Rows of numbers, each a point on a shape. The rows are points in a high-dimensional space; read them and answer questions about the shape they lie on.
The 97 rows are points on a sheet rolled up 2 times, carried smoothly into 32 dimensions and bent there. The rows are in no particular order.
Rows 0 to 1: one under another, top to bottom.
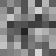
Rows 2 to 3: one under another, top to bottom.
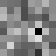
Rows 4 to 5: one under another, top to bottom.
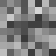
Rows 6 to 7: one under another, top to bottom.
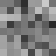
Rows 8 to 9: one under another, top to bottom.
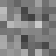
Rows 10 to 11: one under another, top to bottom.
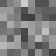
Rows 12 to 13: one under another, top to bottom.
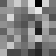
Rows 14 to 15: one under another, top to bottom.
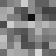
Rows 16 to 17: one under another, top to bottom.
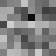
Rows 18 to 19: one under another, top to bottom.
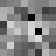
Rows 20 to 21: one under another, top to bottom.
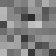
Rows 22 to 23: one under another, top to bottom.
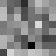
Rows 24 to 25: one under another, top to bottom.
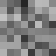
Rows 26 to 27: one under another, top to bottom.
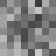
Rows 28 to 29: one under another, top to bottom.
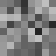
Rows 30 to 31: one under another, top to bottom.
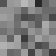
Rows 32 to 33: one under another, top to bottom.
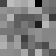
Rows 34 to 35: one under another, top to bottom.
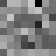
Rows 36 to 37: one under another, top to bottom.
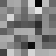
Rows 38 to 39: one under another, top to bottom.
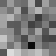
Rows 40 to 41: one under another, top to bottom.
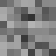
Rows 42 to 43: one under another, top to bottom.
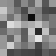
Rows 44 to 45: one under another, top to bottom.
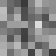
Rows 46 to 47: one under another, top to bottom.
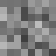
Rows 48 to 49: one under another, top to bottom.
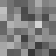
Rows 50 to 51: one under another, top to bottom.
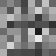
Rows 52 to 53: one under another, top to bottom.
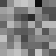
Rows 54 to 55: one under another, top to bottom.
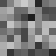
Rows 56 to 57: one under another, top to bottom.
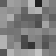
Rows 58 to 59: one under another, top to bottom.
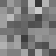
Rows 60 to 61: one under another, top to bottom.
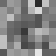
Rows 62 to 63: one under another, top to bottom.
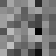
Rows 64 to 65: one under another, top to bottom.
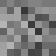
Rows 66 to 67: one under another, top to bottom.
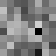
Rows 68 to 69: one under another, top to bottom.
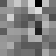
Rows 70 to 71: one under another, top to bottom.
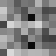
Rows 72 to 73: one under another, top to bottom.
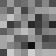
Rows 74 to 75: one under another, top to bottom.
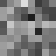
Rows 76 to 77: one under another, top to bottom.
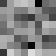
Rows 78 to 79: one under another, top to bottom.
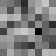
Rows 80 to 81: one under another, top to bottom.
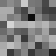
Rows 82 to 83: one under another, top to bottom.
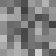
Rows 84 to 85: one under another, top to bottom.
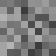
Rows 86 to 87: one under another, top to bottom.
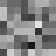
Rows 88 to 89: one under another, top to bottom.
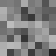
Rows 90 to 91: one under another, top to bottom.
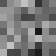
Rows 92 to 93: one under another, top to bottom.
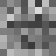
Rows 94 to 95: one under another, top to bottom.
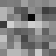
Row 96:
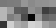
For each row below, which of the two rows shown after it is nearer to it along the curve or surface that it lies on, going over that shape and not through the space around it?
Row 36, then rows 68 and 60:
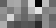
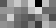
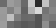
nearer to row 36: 68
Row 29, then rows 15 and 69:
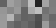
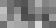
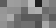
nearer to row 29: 69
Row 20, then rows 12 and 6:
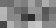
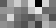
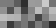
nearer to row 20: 6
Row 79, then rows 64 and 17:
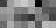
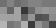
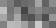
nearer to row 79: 17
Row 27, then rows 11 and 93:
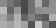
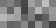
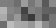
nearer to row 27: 93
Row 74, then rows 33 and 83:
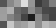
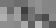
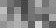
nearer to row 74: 83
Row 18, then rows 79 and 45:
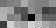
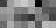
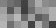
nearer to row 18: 79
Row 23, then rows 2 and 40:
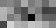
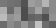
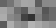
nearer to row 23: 40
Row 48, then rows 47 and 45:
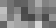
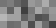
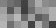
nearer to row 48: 45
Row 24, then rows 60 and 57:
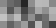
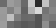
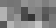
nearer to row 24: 57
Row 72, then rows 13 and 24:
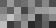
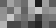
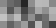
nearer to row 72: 13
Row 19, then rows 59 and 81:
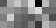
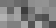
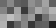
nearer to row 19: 81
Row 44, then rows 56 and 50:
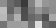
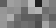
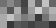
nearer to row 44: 50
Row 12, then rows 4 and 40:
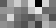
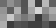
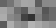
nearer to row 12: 4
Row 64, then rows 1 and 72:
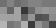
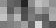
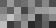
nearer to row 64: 1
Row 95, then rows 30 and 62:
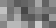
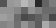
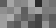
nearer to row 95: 30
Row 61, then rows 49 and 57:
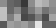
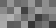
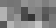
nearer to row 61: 57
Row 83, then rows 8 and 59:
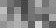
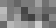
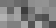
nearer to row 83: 8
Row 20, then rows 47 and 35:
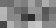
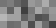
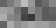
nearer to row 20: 35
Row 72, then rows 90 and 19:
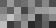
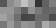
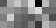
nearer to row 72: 19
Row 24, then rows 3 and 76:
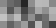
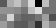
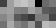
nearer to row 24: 3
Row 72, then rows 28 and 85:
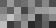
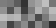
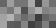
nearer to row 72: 28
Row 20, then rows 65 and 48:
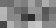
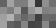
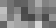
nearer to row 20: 48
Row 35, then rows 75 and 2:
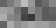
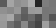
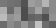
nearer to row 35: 75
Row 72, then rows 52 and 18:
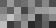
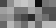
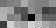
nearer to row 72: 52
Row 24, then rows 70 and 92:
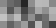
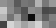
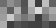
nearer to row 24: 92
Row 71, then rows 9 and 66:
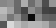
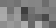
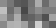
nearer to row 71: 66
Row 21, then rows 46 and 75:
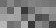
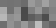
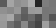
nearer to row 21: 46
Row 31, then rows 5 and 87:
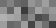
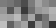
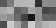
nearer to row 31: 5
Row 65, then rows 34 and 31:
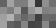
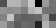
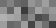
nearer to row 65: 31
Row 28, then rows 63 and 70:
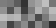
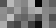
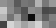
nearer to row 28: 63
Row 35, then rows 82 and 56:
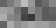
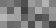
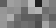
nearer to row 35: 56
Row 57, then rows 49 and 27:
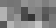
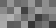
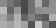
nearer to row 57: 27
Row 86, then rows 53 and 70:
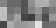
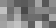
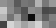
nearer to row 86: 53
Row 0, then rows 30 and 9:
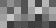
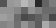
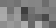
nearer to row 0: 30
